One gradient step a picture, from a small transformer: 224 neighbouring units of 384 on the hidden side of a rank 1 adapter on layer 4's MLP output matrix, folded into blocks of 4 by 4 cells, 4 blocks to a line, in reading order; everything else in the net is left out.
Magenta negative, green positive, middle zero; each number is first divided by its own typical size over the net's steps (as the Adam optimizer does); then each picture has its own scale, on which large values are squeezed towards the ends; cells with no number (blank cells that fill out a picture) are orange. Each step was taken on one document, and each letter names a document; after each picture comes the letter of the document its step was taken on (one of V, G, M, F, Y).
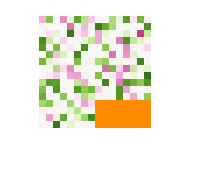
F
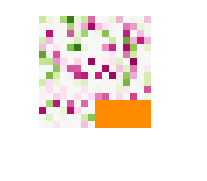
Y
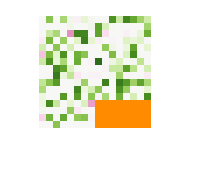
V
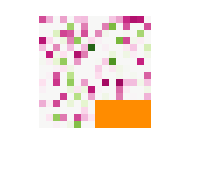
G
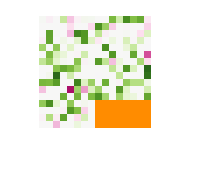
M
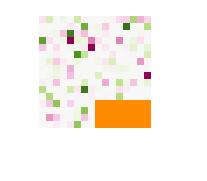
G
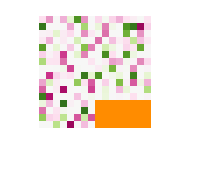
F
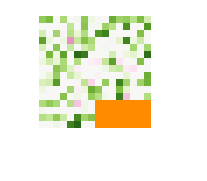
G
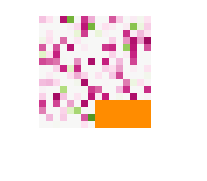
Y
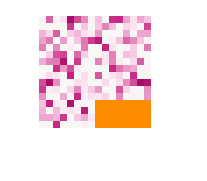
M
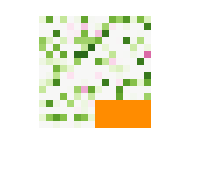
G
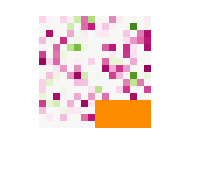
Y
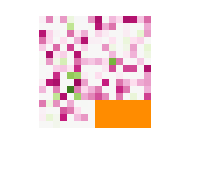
V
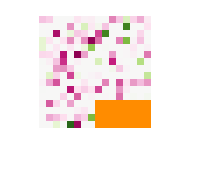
G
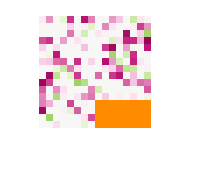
Y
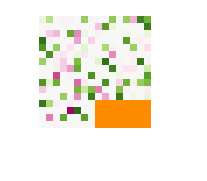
M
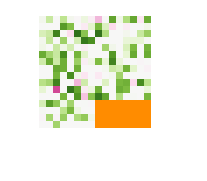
V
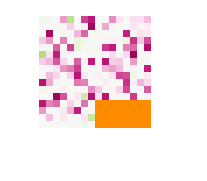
Y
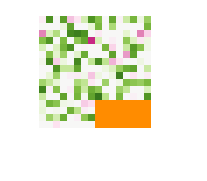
M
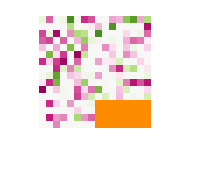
M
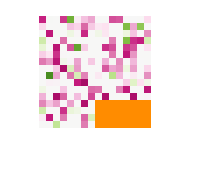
Y
